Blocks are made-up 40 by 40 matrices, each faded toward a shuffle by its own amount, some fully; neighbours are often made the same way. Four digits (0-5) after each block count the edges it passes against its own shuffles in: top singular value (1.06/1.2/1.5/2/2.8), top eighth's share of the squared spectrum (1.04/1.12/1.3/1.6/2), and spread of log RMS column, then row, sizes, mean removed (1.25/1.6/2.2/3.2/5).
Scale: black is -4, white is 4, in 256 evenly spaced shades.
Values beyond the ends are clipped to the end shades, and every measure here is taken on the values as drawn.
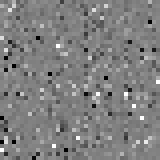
2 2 1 0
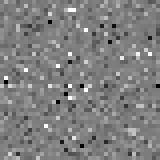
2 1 0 0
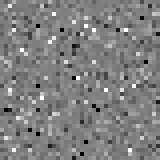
1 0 0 0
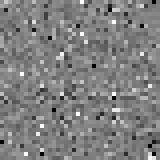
2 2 0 0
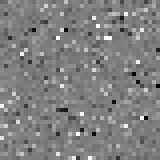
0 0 0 0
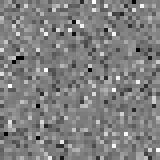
0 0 0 0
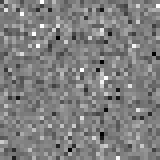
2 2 1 0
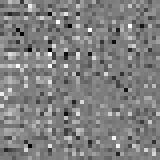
3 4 2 1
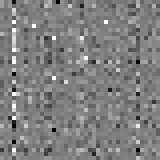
4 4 2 1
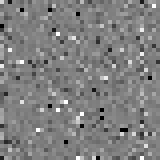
2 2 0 0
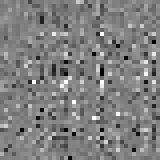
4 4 2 1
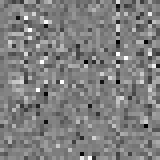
3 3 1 1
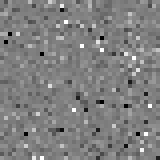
0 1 0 0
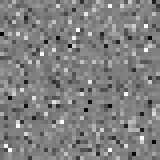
0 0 0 0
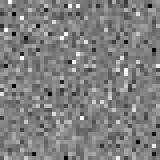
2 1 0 0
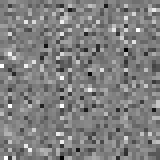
3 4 2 1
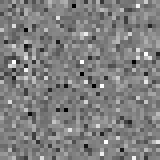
2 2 1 0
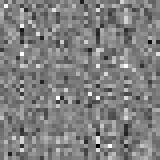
3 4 2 1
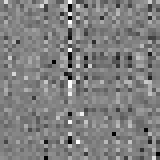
4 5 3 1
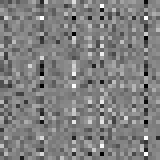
4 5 3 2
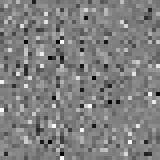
3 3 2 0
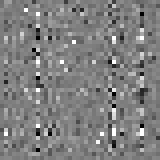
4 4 2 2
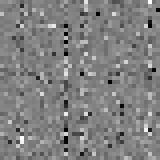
3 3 2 1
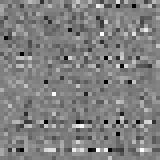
3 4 1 2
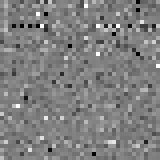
2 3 0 1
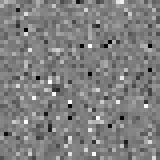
0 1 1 0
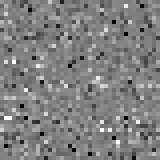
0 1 0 1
